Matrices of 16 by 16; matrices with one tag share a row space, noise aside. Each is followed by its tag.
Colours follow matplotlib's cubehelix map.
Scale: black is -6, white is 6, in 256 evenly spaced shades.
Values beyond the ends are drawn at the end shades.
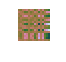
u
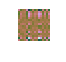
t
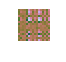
t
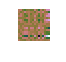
u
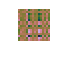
t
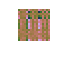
t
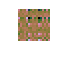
t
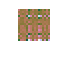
t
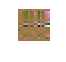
u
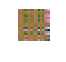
u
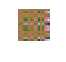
u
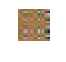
u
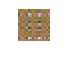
t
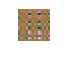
t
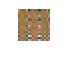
t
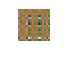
t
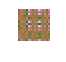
t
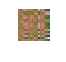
u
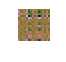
t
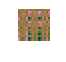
t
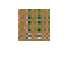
t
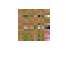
u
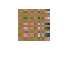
u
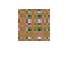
t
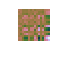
u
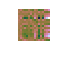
u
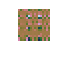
t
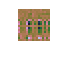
t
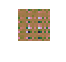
t
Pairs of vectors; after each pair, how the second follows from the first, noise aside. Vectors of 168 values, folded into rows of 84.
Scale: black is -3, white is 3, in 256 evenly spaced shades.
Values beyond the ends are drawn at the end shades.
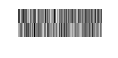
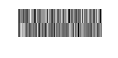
shuffled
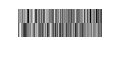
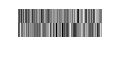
wrapped around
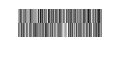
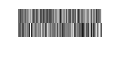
shuffled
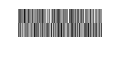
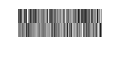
shuffled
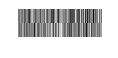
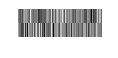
shuffled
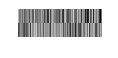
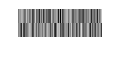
shuffled
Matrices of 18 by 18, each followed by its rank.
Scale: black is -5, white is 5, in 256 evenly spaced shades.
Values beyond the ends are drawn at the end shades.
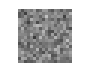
full rank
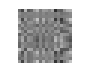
two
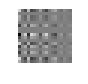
one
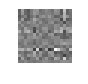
three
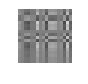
one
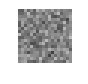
full rank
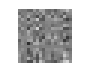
three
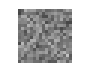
full rank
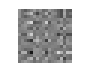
three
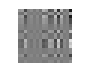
one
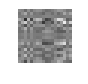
two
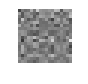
three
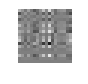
two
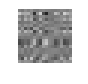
two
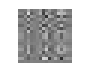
two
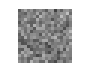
full rank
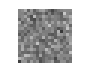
full rank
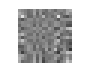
three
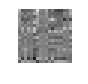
three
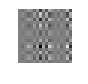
one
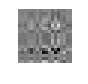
two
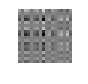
one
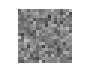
full rank
